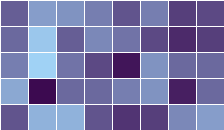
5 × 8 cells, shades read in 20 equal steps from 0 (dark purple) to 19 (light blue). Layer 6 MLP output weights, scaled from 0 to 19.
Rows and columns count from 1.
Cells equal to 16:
2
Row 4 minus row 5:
8 -16 -7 2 7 8 -10 -5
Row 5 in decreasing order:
16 16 14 12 7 7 5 4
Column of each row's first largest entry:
2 2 2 1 2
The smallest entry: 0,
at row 4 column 2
